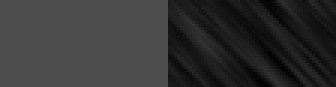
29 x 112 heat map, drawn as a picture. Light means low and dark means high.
The table splits into one row of 2 panels. Panel 1,1: high, flat. Panel 1,2: very high, slanting down to the right, faint in contrast.
